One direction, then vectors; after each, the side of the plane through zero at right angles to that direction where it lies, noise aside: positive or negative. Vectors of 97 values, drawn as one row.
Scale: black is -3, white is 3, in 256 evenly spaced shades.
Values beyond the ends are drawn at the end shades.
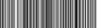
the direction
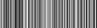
negative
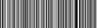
positive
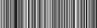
negative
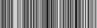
positive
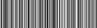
negative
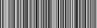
positive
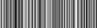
negative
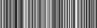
negative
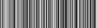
positive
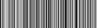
positive
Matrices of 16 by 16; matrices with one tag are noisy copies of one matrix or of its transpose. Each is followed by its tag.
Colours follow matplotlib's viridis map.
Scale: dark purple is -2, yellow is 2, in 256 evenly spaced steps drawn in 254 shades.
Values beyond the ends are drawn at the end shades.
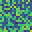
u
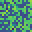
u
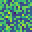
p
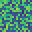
p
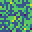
u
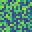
p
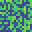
u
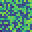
u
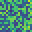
u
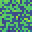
p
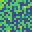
p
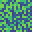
p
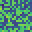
u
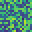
u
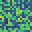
u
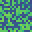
u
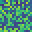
u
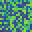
u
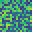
p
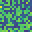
u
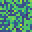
u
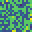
u
